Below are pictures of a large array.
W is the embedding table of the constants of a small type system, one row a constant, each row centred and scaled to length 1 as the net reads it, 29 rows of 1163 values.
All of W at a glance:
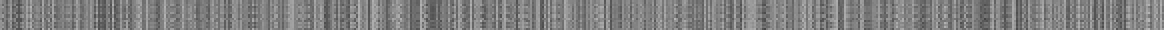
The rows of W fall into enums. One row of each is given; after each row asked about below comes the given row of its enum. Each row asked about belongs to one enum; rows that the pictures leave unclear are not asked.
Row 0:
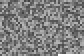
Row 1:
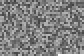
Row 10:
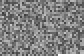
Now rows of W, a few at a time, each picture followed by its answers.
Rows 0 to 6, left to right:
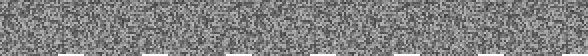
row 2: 1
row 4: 1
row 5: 10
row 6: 0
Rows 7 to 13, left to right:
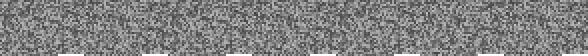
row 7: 0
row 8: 10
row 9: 0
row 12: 1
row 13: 10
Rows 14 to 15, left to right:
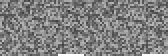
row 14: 0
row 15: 0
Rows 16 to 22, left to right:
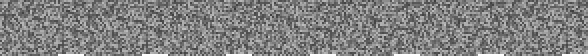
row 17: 0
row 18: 10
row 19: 10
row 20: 1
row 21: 1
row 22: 0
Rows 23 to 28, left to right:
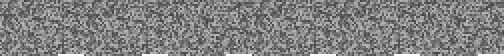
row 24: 0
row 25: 1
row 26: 0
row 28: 1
